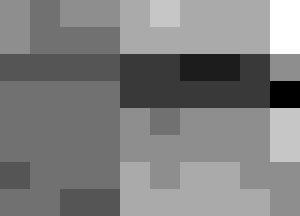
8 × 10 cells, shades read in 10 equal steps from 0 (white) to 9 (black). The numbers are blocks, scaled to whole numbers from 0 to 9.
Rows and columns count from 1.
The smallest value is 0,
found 2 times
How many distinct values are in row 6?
3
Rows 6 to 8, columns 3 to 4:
5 5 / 5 5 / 6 6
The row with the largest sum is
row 3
